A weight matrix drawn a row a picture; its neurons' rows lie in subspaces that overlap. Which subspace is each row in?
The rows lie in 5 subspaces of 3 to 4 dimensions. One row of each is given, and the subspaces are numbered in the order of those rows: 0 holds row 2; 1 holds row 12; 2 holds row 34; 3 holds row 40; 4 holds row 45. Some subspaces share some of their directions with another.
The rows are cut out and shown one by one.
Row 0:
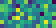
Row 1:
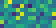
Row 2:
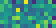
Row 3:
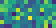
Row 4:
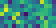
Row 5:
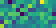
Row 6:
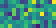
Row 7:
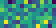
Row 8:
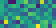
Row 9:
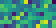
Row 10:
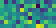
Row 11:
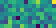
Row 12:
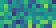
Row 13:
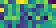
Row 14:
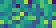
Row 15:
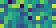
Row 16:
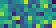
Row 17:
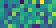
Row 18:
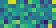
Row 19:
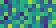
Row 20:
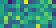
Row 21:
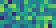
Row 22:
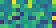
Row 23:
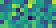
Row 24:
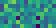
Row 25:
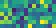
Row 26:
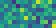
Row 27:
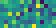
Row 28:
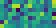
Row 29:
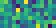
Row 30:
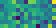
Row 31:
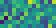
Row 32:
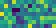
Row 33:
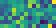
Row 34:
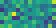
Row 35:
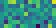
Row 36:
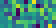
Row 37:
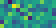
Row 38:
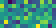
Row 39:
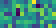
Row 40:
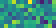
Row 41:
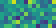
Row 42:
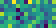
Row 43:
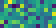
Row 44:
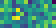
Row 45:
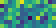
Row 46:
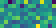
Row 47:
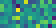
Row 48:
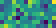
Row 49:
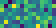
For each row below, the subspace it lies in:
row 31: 1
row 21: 2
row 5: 3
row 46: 4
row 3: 2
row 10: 2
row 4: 3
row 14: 3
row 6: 0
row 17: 0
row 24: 3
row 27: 0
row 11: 3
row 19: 1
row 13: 4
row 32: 1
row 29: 0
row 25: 1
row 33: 1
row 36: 0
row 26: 3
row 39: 0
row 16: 1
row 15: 4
